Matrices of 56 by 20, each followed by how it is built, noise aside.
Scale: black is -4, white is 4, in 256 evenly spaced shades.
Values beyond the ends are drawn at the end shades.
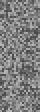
noise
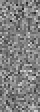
noise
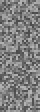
noise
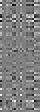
low rank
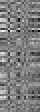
low rank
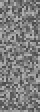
noise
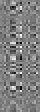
low rank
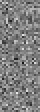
low rank
